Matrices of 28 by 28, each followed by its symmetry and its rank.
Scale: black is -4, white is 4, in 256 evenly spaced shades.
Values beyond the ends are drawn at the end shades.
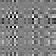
neither, rank two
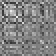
symmetric, rank three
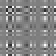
symmetric, rank one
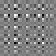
symmetric, rank one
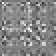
symmetric, rank three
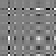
symmetric, rank one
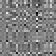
neither, rank three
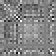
symmetric, rank three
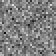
neither, full rank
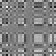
symmetric, rank two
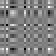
symmetric, rank one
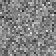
neither, full rank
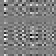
neither, rank two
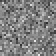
neither, full rank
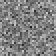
neither, full rank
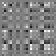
symmetric, rank two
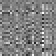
neither, rank three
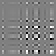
symmetric, rank one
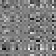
neither, rank three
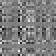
neither, rank two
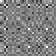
symmetric, rank three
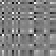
symmetric, rank two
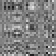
neither, rank three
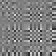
symmetric, rank two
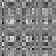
neither, rank two
